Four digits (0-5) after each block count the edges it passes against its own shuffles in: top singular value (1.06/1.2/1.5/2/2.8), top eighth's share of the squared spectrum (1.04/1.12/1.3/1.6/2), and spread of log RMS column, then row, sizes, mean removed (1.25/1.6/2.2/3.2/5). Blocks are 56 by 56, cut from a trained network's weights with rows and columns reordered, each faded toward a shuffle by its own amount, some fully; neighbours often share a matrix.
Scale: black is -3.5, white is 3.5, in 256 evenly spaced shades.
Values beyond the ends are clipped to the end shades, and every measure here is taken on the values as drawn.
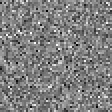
0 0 0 0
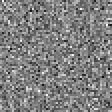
0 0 0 0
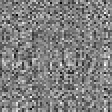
4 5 3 2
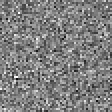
0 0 0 0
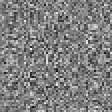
3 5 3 2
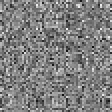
4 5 3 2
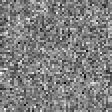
2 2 0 0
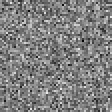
1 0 0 0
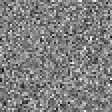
2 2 0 0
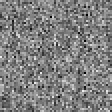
2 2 0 0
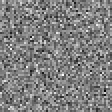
0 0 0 0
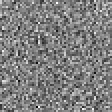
3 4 2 1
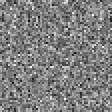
3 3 2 0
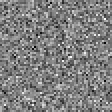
1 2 0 0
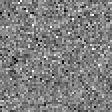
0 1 0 0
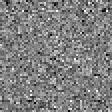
2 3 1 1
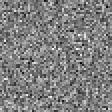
1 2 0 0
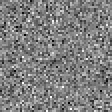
1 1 0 0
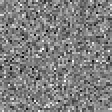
1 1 0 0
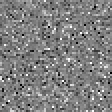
1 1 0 0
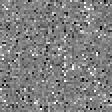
1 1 1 0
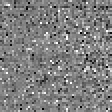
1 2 2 0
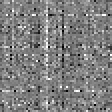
3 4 1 3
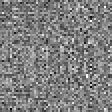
3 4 2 0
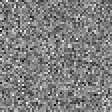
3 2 1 0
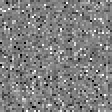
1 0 0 0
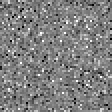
0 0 0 0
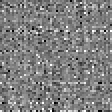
3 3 0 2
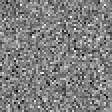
1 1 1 0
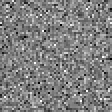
0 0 0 0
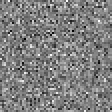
3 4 2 2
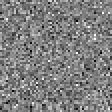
3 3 2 1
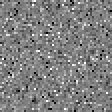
0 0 0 0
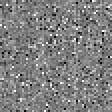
1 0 0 0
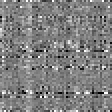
3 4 0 4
